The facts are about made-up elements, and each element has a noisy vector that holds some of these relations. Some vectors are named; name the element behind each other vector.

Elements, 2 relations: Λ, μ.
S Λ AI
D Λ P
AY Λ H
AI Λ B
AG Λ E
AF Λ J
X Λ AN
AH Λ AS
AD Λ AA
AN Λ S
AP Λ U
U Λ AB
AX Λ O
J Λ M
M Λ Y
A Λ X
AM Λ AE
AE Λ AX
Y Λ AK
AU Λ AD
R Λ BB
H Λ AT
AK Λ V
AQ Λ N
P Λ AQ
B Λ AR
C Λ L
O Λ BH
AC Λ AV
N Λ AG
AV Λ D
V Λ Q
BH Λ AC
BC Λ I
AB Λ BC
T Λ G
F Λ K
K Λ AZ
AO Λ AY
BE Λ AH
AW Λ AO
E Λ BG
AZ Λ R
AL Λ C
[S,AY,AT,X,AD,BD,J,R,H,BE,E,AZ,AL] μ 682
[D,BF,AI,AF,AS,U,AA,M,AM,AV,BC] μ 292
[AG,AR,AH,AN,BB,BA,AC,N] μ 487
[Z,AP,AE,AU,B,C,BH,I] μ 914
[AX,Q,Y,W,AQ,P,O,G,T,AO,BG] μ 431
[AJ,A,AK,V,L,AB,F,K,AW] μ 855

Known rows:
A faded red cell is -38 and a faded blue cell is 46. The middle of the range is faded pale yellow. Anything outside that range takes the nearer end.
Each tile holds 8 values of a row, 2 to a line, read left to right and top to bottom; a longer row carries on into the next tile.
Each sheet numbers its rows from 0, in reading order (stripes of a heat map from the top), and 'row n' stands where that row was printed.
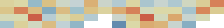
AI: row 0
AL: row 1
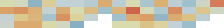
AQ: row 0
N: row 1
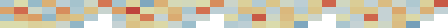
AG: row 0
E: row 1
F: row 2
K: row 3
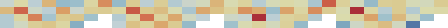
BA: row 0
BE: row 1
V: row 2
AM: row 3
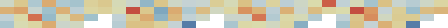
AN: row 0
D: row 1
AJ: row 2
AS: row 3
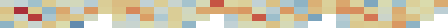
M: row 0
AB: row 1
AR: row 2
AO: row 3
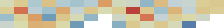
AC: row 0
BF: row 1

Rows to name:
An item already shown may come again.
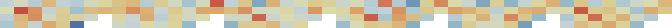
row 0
AS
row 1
AB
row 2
X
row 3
BB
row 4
G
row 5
BE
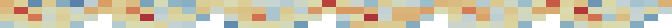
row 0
I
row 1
B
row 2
L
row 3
Q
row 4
AB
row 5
AE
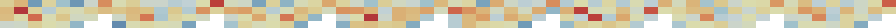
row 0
AP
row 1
L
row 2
T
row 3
Q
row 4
BG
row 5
J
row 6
A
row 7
AJ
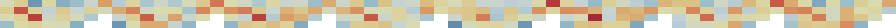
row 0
Z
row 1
AL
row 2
Y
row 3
S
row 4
L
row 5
Q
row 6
AW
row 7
AO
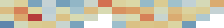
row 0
C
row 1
W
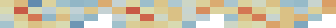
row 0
BH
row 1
BD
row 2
AH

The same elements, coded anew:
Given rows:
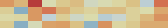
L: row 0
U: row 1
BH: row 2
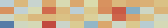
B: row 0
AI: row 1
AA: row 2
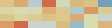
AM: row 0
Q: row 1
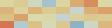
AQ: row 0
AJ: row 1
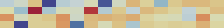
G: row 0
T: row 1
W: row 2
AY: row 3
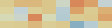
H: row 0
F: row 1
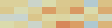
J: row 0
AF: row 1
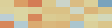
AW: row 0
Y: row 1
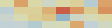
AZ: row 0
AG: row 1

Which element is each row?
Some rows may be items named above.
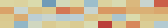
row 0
BG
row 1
AP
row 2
AC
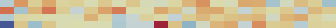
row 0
AR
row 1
BD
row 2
I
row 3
AJ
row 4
AO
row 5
W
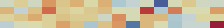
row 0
X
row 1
BF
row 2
T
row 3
I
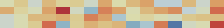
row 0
Z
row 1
AU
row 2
AB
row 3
B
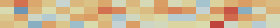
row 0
AS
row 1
A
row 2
BA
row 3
AP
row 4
AA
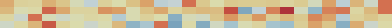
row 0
C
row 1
E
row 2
AB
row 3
BB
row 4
AD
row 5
AU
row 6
AN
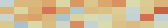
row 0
A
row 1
AH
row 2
AL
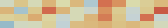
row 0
S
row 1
AE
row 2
AL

